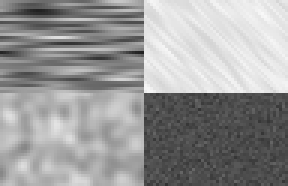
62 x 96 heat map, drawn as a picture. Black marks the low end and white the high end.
The table splits into 2 rows of 2 panels. Panel 1,1: middling, streaked across, strong in contrast. Panel 1,2: very high, slanting down to the right, faint in contrast. Panel 2,1: high, blotchy. Panel 2,2: low, fine-grained, faint in contrast.
